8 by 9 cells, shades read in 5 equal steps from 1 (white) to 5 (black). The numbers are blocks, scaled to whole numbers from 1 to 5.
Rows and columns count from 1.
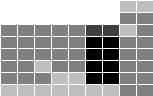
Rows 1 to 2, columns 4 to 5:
1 1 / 1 1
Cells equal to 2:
13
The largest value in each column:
3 3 3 3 3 5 5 3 3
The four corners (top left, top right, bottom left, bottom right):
1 2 2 3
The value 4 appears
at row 3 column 6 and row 3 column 7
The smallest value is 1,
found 14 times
